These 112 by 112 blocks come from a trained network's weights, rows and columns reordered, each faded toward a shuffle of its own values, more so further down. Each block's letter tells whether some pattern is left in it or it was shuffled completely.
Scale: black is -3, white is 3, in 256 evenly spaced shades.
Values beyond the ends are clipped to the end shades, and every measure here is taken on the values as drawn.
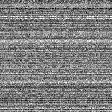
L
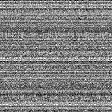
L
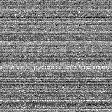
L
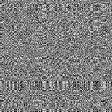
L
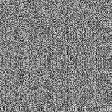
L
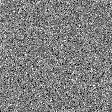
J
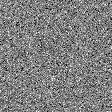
J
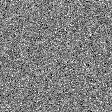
J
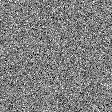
J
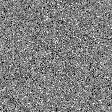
J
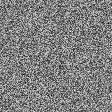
J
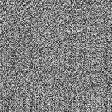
L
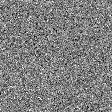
J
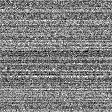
L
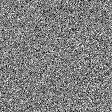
J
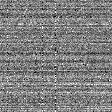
L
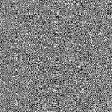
L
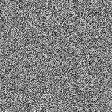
L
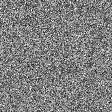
J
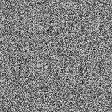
L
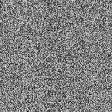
L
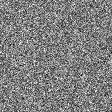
J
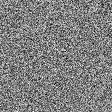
J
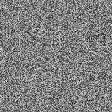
L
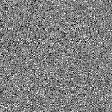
L
